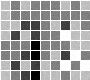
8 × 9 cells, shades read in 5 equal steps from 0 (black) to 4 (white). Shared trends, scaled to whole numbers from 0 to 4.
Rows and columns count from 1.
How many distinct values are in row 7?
4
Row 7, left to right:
3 1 3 1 3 2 4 2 4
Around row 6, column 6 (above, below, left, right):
2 2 2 1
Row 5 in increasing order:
0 2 2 2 2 2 2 3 3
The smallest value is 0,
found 3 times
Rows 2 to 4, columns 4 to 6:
2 2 2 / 1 2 3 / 1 2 2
